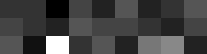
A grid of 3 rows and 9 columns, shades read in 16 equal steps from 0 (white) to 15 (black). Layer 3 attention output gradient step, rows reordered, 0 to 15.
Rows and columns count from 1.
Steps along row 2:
up up down up same up up down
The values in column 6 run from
10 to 13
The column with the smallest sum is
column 3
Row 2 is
11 12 13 10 11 11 12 13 11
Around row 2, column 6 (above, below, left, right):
10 13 11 12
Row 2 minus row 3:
1 -2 13 -2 1 -2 4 6 -2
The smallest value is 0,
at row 3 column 3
